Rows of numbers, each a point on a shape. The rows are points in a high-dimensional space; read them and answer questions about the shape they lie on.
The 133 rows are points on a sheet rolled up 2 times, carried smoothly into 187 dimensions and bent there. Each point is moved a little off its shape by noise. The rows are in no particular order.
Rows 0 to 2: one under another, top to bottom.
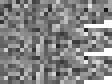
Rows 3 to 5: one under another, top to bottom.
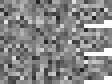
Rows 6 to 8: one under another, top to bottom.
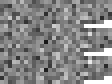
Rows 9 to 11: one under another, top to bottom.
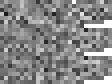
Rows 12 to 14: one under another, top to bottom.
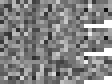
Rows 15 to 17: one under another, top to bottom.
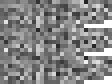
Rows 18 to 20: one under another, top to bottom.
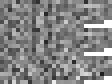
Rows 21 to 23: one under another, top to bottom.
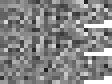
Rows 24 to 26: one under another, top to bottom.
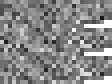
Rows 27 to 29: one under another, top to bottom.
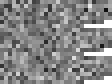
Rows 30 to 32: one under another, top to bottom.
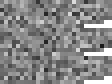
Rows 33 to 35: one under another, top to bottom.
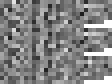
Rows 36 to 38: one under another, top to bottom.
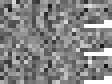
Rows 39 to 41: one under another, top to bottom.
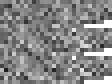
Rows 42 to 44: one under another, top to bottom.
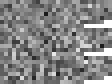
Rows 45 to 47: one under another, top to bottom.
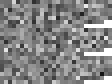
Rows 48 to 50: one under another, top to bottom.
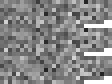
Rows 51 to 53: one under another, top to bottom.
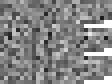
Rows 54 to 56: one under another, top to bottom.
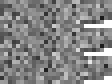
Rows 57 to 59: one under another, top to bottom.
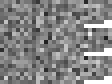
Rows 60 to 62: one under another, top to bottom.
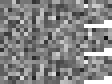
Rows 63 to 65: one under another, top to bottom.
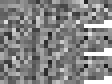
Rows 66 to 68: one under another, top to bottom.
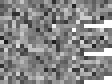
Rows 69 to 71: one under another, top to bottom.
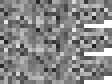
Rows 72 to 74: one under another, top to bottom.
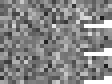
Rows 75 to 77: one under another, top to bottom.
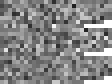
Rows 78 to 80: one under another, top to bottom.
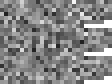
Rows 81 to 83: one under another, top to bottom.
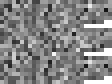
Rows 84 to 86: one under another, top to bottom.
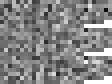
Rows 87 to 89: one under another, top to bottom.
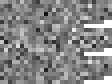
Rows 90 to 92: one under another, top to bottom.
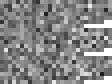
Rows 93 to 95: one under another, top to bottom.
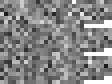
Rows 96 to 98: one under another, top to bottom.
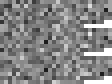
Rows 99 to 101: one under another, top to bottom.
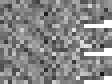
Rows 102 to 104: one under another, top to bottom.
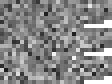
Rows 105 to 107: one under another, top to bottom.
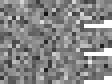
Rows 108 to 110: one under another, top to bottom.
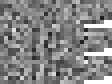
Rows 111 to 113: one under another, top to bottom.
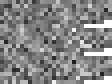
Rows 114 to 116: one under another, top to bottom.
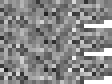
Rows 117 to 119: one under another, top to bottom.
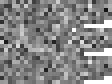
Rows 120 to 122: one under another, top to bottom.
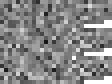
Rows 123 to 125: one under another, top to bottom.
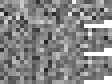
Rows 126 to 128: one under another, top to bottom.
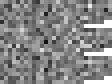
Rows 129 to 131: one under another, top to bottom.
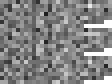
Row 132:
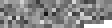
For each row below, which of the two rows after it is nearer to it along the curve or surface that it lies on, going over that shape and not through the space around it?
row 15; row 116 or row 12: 116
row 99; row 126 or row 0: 126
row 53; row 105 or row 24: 105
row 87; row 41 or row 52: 52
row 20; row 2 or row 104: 104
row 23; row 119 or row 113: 119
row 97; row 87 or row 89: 87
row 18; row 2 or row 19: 19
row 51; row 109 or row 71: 71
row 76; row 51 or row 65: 65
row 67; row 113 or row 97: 113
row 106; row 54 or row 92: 54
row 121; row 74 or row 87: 74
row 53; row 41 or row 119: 119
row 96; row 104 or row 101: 101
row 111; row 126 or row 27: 27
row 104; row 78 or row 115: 78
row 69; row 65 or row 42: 65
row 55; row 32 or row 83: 83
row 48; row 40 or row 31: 31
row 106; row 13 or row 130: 13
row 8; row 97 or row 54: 97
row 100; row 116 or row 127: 116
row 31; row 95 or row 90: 95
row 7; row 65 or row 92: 65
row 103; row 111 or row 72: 72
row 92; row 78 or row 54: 78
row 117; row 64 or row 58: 64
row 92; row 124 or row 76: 76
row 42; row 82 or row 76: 76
